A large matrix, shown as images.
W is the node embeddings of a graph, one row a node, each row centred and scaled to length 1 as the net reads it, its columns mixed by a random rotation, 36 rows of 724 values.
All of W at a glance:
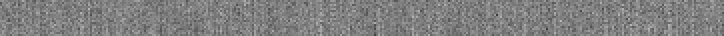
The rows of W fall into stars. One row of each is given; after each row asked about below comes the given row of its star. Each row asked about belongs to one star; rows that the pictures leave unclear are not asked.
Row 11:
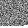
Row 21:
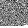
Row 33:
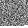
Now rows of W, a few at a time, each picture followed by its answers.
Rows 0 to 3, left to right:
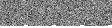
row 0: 33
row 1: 21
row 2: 33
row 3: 11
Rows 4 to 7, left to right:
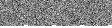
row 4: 33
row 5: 33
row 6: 11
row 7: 21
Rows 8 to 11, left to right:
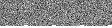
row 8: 21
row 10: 11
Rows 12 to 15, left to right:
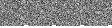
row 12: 33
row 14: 21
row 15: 21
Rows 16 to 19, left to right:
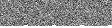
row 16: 11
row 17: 21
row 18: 33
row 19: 33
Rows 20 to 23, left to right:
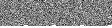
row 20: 21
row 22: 33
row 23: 11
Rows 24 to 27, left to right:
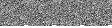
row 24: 33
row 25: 21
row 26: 21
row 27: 21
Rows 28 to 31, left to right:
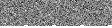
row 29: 21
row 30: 33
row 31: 21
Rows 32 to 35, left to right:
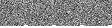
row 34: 21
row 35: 11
